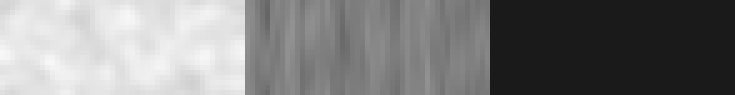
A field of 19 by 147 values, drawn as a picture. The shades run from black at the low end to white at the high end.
The table splits into one row of 3 panels. Panel 1,1: very high, blotchy, faint in contrast. Panel 1,2: middling, streaked downward, faint in contrast. Panel 1,3: very low, flat.
